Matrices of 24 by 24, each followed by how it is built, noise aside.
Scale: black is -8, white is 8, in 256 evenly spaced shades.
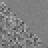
lower triangular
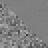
lower triangular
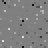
sparse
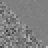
lower triangular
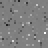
sparse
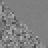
lower triangular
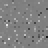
sparse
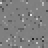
sparse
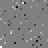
sparse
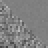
lower triangular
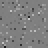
sparse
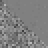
lower triangular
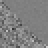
lower triangular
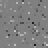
sparse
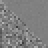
lower triangular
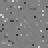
sparse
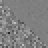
lower triangular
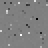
sparse
